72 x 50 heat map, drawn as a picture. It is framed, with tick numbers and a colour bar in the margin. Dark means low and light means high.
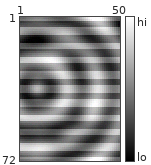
No lone cell stands out from its neighbours. Concentric rings centre on the middle left. Stripes running across repeat 10 times from top to bottom.
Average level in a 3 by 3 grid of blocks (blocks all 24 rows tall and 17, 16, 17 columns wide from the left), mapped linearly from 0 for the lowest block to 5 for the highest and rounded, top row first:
234
045
415
